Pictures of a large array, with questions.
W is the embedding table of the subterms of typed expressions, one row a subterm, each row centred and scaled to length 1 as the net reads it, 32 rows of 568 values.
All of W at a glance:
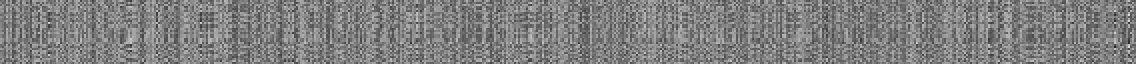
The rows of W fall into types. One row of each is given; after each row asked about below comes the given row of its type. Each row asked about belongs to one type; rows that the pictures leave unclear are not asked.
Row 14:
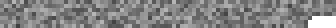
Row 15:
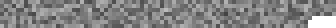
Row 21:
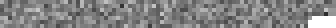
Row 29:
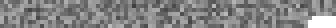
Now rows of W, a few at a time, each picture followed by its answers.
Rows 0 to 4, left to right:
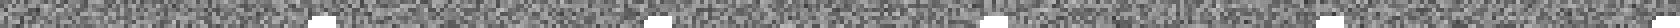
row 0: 29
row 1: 15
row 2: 29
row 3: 14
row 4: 14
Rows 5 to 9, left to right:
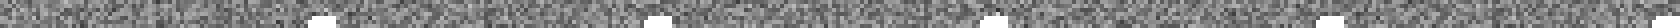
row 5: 14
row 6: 21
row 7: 15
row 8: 14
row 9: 21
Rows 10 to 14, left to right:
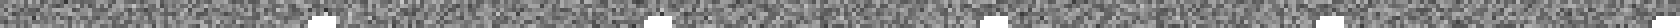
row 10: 15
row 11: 29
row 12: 21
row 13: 21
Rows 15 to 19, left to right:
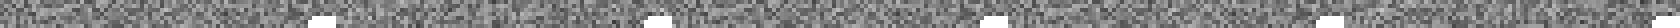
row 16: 14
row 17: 15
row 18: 15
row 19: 14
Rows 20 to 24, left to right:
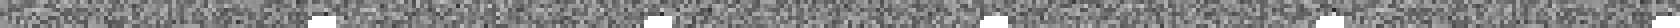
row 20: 14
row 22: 29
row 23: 15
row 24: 14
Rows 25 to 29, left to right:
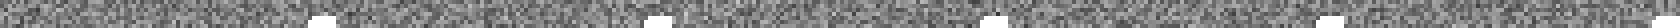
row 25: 29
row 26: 21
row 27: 29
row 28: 14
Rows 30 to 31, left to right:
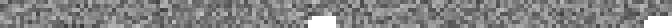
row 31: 15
